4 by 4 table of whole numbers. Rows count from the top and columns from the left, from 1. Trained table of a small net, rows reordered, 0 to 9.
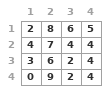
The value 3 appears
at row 3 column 1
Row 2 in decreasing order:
7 4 4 4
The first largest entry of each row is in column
2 2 2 2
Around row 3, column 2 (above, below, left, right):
7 9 3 2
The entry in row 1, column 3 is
6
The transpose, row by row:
2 4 3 0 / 8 7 6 9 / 6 4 2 2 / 5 4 4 4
